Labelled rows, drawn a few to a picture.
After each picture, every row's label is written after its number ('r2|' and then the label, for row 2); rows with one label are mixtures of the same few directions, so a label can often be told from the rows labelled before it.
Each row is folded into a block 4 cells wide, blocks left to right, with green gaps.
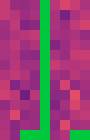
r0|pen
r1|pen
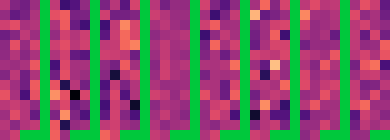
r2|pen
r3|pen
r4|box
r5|pen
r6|pen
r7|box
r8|box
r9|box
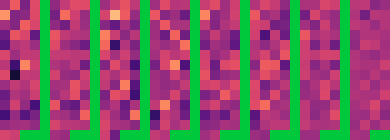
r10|box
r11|pen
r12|pen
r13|box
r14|box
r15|box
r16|pen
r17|pen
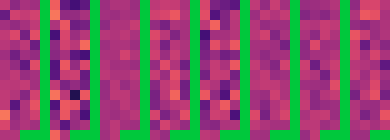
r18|box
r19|pen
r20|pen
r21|pen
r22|pen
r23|box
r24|pen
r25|pen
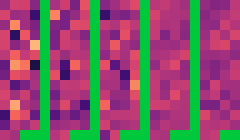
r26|box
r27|box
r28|pen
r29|box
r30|box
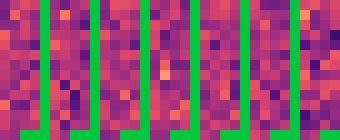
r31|pen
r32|pen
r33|pen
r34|box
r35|pen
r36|pen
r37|box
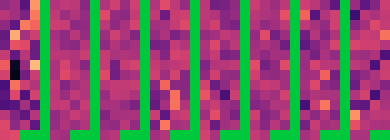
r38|box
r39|box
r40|box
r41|pen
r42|pen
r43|box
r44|pen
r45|box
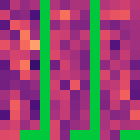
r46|box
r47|pen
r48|pen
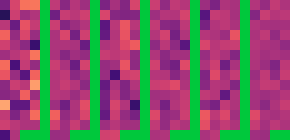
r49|pen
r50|box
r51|box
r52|box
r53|box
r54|box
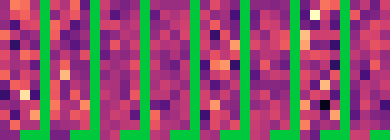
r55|pen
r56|box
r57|pen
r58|box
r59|box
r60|box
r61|pen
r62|box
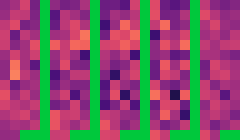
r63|box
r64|box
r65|box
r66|pen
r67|pen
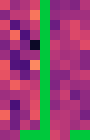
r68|box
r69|box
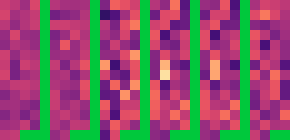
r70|box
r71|pen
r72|pen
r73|box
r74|box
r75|pen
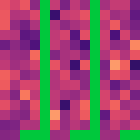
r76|box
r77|box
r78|box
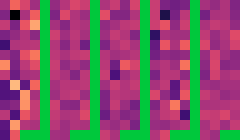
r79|pen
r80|pen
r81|box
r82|pen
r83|box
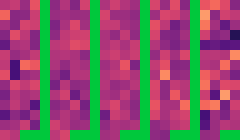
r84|box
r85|box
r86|box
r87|box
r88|box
